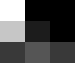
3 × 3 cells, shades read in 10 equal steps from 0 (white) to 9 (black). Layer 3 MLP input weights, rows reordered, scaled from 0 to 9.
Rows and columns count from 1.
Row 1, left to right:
0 9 9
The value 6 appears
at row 3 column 2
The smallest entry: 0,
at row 1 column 1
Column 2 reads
9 8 6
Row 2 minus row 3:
-5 2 2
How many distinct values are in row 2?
3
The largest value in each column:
7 9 9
